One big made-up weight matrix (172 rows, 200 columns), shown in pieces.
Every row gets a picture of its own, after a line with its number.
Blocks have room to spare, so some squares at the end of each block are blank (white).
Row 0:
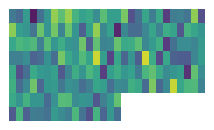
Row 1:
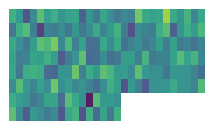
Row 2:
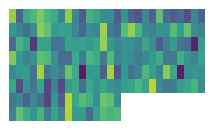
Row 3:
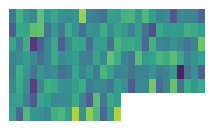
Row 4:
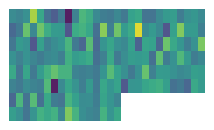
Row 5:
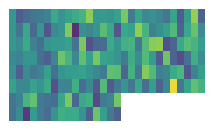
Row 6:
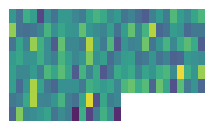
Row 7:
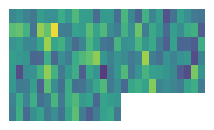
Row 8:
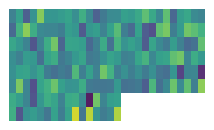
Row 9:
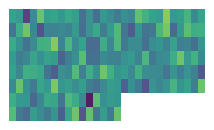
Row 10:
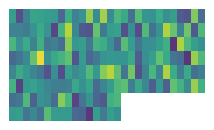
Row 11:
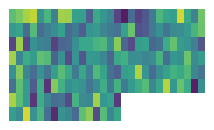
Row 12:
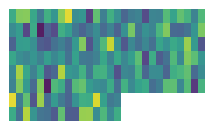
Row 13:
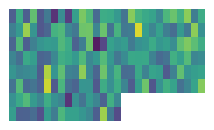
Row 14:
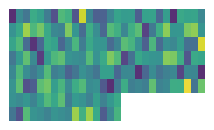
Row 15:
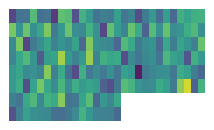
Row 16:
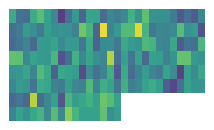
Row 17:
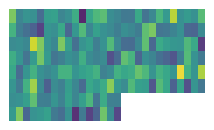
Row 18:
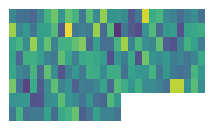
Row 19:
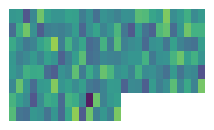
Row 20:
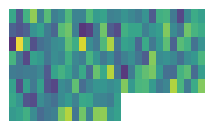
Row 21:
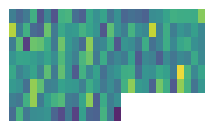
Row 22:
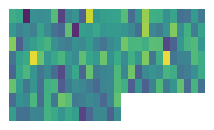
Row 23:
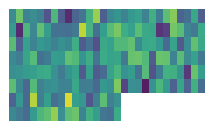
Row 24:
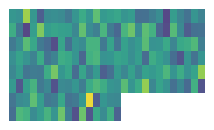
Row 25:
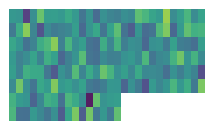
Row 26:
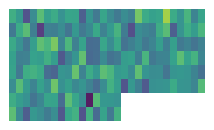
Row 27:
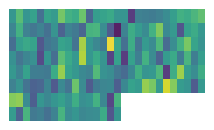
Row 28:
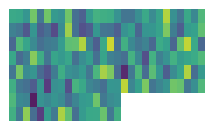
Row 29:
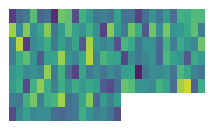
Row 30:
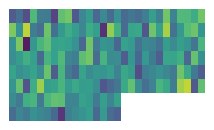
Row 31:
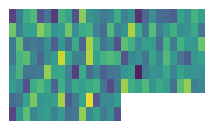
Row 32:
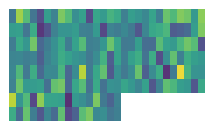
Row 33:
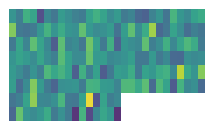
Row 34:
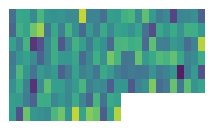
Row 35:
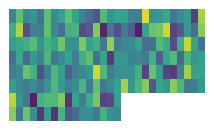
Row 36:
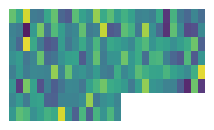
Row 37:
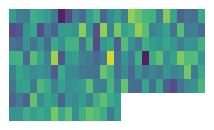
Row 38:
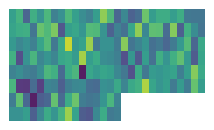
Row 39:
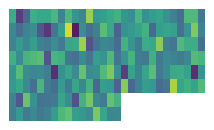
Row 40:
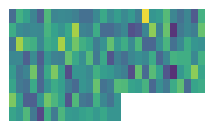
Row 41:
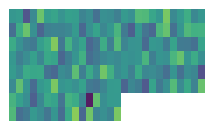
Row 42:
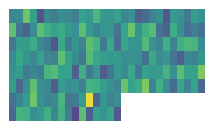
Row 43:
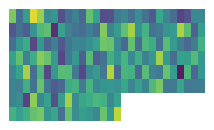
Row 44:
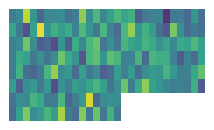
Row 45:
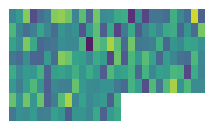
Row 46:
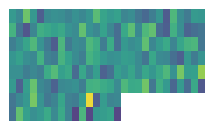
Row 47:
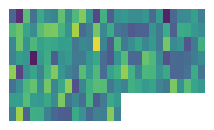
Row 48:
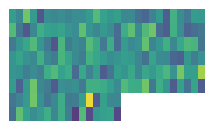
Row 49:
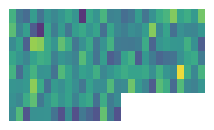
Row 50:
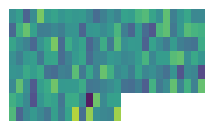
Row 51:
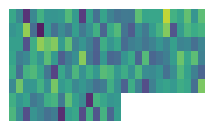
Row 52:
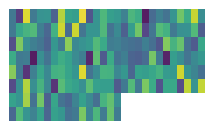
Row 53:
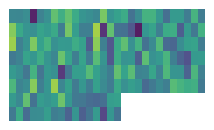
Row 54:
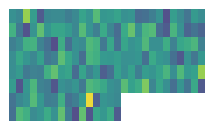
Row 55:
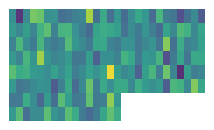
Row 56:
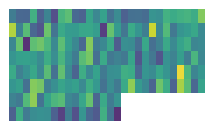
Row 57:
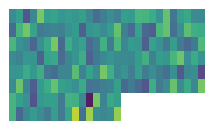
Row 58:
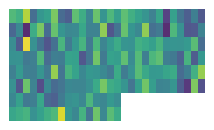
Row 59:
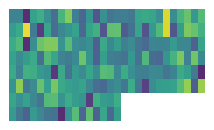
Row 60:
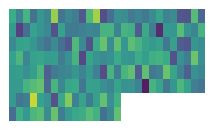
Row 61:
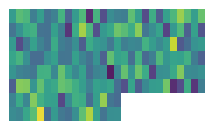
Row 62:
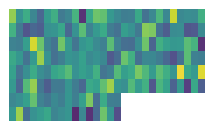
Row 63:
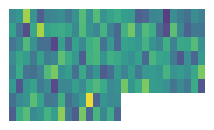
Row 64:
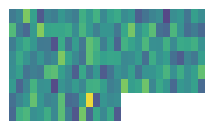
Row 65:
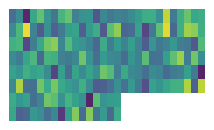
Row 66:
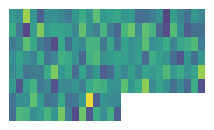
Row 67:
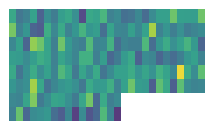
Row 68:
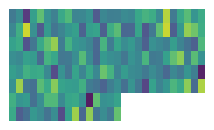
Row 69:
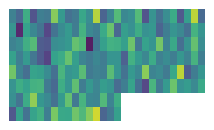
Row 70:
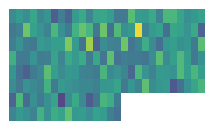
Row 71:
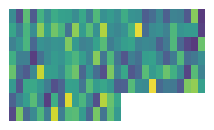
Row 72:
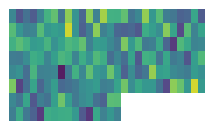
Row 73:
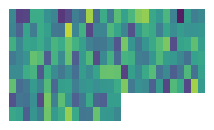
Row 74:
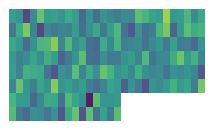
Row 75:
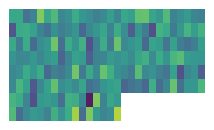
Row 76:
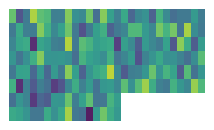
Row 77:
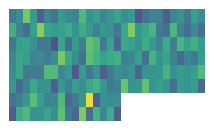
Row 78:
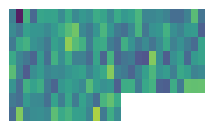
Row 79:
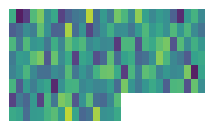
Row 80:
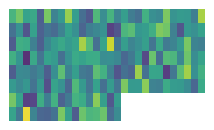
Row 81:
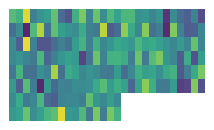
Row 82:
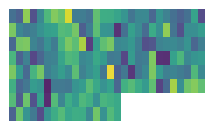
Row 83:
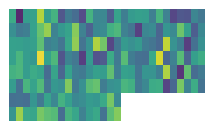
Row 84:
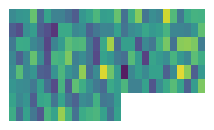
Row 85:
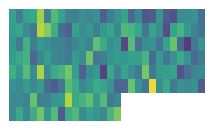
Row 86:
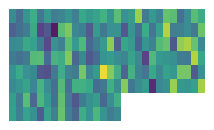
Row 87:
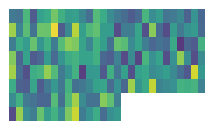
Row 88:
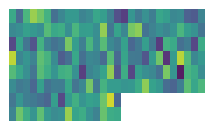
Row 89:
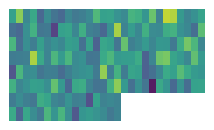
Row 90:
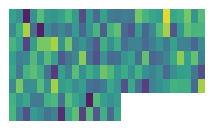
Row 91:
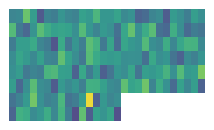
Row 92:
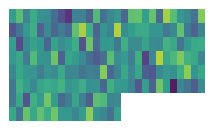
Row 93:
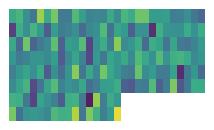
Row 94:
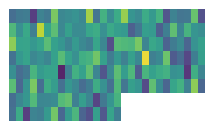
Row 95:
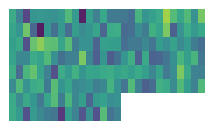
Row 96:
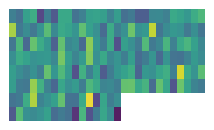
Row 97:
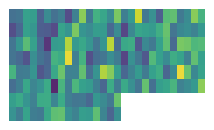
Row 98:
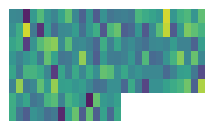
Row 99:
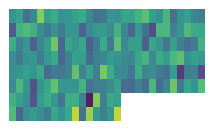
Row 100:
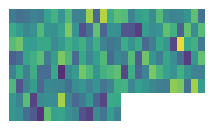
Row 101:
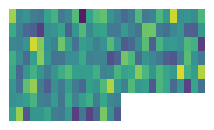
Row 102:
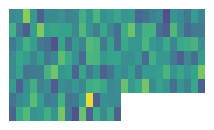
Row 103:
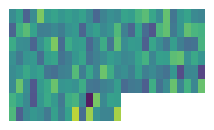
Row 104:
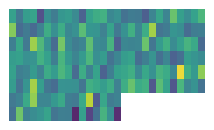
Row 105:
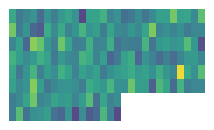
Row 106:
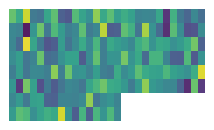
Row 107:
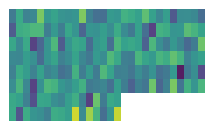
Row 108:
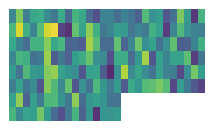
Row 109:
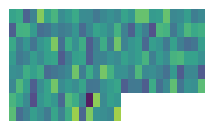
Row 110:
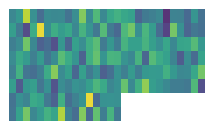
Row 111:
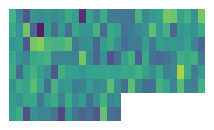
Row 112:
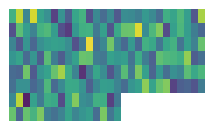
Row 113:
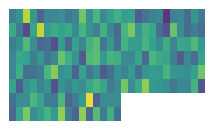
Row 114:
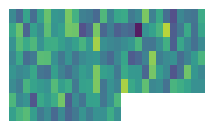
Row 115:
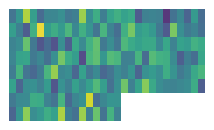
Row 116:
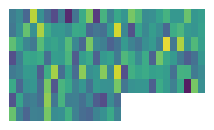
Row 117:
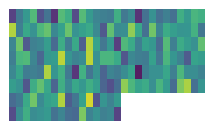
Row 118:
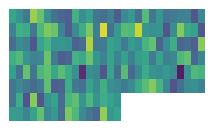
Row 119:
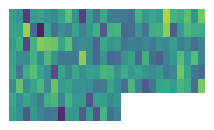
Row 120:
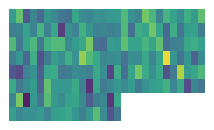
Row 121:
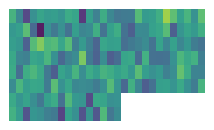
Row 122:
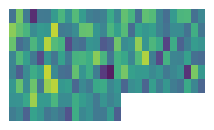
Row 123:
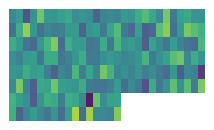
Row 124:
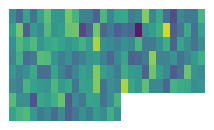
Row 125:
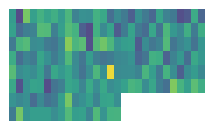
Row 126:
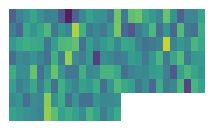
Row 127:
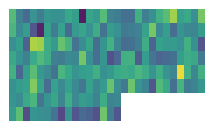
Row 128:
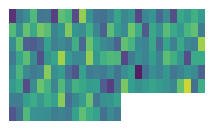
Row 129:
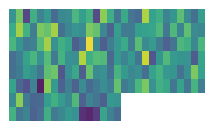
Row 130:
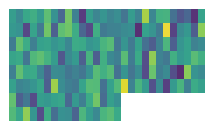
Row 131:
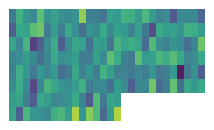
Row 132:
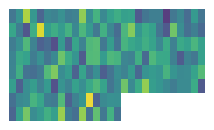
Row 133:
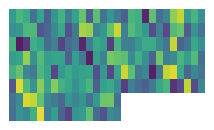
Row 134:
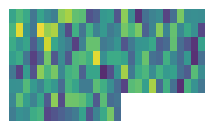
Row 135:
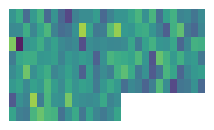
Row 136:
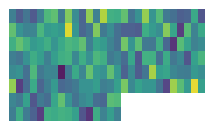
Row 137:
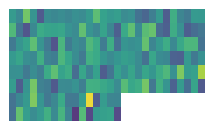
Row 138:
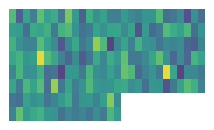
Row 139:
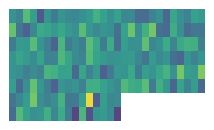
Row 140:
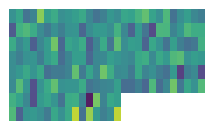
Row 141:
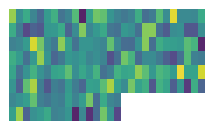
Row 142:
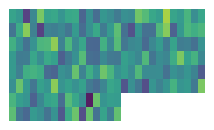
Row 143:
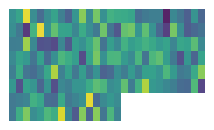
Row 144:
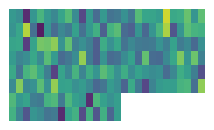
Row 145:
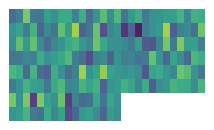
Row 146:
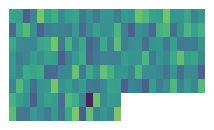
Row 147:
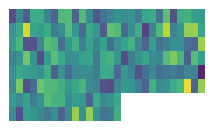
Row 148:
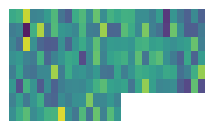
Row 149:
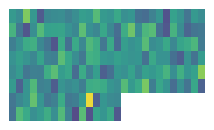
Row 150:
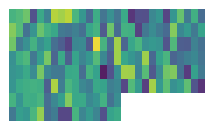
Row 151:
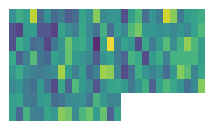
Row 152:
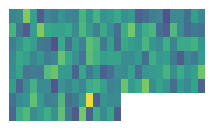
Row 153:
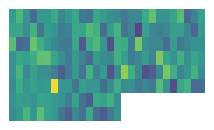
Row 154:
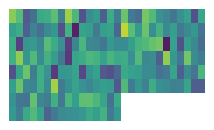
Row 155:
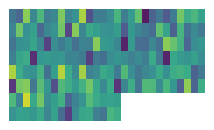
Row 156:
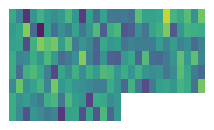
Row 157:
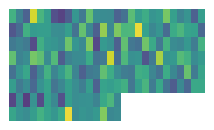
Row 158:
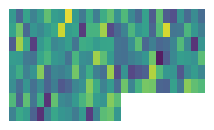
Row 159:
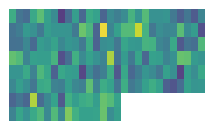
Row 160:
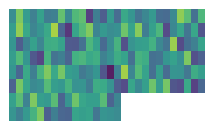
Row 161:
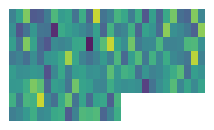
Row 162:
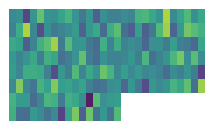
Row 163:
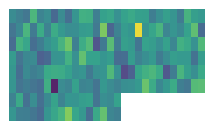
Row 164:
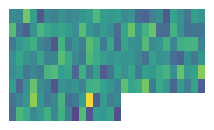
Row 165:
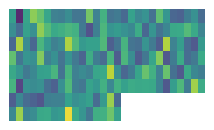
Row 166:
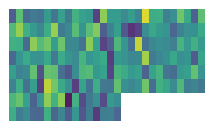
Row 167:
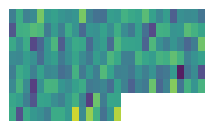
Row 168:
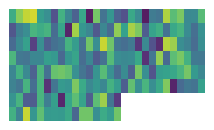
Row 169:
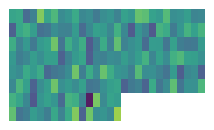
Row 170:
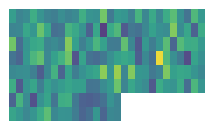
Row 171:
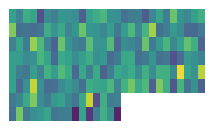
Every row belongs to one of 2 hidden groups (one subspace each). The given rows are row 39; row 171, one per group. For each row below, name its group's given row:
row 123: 171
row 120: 39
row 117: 171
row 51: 171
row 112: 39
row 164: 171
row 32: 39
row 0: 39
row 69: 39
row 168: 39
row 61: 39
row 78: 39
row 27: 39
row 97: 39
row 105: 171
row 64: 171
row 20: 39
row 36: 171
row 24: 171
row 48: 171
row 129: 39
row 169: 171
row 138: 39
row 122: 39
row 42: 171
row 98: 171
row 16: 39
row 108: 39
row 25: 171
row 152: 171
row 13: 39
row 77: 171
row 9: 171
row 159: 39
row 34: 171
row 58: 171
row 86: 39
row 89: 39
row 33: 171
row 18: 39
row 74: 171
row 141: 171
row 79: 39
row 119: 171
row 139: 171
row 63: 171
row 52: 39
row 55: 39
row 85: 39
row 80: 39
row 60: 39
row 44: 171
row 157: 39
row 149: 171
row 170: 39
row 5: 39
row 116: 39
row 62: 171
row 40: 39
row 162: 171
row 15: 171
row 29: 171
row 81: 171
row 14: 171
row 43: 39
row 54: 171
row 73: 39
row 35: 39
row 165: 39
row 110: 171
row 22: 39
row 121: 171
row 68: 171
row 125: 39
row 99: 171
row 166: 39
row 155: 39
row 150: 39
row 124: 39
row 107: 171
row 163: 39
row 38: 39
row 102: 171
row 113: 171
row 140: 171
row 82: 39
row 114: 39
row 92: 39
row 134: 39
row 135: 39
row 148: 171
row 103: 171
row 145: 39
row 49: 171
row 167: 171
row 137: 171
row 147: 171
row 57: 171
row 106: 171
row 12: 39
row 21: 171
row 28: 39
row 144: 171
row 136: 39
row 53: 39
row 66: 171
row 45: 39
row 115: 171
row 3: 171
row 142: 171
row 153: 39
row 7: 39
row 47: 39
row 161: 39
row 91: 171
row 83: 39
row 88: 39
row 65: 171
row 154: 39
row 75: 171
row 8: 171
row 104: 171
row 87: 39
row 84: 39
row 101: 171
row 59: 171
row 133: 39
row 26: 171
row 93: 171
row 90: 171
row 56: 171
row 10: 39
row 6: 171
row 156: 171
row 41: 171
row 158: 39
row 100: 39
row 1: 171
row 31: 171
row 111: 171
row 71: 39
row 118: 39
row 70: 39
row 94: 39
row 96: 171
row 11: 39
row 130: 39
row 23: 39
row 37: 39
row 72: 39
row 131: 171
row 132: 171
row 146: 171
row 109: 171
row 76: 39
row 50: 171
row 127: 171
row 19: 171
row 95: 171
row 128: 171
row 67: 171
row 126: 39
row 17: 171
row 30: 171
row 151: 39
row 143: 171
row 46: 171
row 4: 39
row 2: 39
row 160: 39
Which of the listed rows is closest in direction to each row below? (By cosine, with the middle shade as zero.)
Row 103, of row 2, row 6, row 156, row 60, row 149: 156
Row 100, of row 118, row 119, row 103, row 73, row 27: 73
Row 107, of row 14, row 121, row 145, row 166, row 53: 14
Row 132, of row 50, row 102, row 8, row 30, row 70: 102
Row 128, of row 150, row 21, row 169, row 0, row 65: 21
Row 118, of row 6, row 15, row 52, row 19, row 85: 85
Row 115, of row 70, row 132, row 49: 132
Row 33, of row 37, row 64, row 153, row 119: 64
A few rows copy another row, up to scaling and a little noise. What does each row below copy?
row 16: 159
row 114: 124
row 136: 72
